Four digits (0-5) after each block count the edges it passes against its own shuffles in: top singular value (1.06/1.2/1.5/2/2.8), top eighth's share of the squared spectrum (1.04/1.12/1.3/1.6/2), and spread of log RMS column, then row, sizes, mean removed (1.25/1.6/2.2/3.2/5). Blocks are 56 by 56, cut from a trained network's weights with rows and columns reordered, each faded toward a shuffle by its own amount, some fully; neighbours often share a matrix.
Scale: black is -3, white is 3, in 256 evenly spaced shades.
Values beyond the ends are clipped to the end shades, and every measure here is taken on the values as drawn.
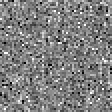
0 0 0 0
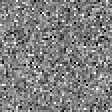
1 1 0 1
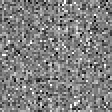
1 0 0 0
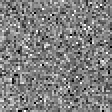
0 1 0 0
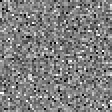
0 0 0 0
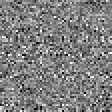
3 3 1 2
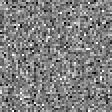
1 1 0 1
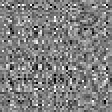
4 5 3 3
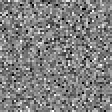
2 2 0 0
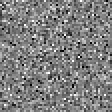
1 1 0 0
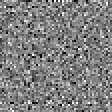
3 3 1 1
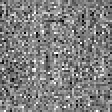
2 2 0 2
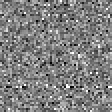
1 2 0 2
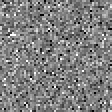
0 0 0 0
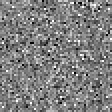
0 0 0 0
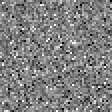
0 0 0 0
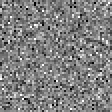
0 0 0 0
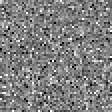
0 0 0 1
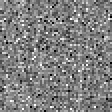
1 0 0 0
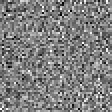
3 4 1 1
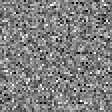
1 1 0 1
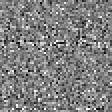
2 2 0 2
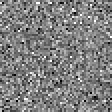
1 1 0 1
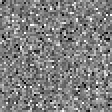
0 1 0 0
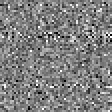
2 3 0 2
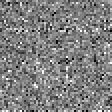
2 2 0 2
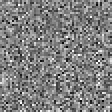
3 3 1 1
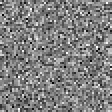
2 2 0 0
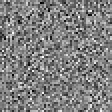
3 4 1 1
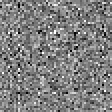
3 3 2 1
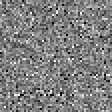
2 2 0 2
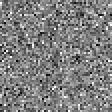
2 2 0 2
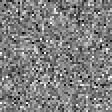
1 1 0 1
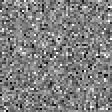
1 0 0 1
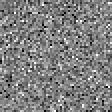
0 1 0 0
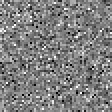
0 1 0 0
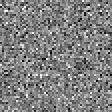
3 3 1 1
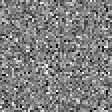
3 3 1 1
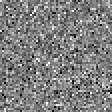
2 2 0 0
